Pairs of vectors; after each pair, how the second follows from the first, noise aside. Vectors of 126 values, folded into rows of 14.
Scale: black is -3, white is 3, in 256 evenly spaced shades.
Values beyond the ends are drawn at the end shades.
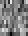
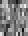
reversed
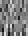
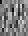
wrapped around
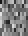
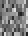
reversed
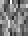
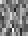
wrapped around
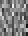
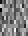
reversed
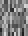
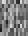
wrapped around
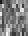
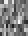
wrapped around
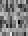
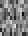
wrapped around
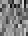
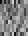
wrapped around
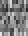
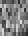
wrapped around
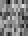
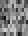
reversed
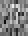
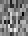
reversed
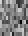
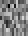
wrapped around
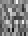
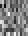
wrapped around
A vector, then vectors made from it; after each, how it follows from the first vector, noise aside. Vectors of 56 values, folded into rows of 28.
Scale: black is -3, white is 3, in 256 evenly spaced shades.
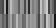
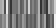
negated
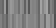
shrunk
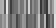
negated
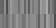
shrunk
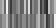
negated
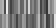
negated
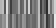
negated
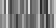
negated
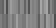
shrunk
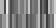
negated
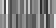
negated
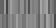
shrunk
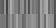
shrunk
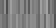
shrunk
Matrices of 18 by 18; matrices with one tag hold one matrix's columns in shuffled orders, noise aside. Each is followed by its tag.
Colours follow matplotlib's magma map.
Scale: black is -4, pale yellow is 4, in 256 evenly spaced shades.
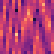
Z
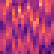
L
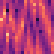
Z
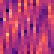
Z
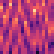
L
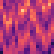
L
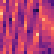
Z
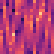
Z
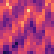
L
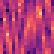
Z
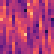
Z
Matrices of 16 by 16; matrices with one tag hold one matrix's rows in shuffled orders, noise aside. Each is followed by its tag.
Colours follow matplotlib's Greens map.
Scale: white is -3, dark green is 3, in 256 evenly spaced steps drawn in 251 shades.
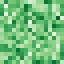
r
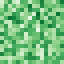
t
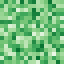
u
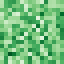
t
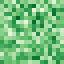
u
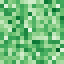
r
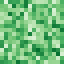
r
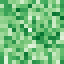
r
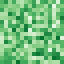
r
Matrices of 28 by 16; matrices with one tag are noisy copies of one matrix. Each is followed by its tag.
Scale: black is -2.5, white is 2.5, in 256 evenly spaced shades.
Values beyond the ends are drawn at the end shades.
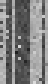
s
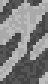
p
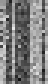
s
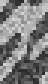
p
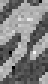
p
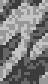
p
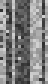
s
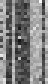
s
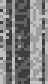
s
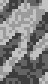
p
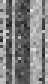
s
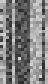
s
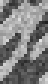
p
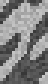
p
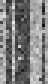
s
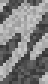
p
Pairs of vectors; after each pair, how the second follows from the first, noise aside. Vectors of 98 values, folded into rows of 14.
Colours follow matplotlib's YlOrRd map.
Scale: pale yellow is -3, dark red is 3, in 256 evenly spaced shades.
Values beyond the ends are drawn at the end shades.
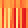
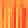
shrunk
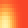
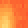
shrunk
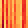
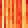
negated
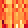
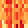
negated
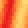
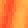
shrunk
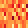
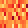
copied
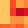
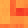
shrunk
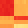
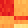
copied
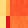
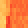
shrunk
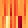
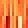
negated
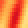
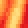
negated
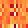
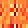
negated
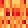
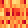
copied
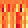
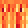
copied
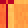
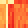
negated
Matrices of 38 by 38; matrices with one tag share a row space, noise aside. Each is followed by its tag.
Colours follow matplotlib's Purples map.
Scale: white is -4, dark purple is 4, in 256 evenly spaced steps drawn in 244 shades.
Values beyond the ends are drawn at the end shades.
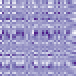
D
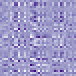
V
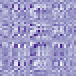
V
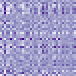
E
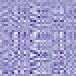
V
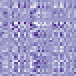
V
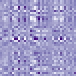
V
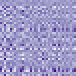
E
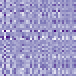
E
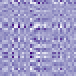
V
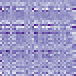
D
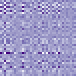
E
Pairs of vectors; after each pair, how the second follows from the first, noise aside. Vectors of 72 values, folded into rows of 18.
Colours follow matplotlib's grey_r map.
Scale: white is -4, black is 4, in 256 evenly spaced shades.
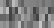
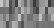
wrapped around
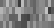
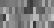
reversed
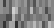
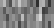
reversed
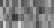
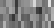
reversed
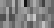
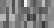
negated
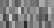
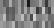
reversed
